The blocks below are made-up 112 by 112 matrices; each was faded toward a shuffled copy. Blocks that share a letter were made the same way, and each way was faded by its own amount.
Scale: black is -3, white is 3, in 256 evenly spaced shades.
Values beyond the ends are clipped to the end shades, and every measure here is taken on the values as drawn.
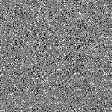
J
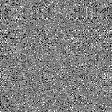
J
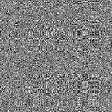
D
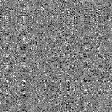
J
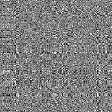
D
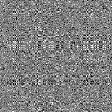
D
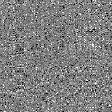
J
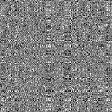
D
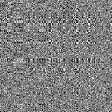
D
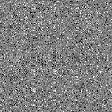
J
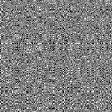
D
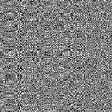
D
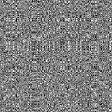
D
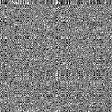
D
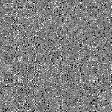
J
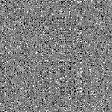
J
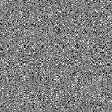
J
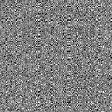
D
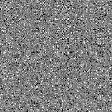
J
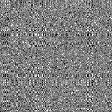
D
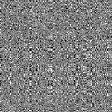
D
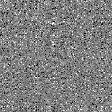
J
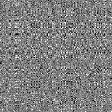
D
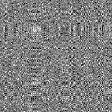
D
